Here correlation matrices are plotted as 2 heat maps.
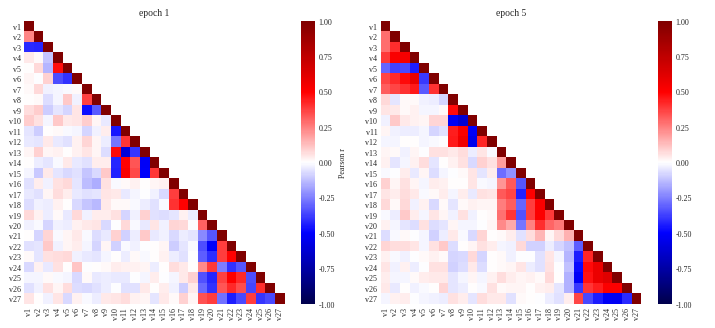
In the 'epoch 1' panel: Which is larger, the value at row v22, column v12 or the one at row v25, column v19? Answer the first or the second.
the first
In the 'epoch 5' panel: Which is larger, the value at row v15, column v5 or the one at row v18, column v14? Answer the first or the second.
the second
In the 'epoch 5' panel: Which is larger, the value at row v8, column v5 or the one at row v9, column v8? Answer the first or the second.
the second
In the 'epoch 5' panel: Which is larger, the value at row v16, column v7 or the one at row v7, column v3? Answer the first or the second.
the second
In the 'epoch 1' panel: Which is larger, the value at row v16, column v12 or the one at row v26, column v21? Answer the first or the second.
the second
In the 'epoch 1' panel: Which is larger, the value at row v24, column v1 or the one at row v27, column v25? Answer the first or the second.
the first
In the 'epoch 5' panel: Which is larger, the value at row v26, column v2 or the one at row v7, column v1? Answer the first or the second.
the second
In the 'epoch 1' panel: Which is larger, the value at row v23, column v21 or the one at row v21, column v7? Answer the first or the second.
the first
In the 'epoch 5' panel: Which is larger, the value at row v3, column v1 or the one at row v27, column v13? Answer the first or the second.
the first
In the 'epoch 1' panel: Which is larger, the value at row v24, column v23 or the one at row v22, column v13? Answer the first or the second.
the second
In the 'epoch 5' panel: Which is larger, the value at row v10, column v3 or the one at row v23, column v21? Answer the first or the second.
the first
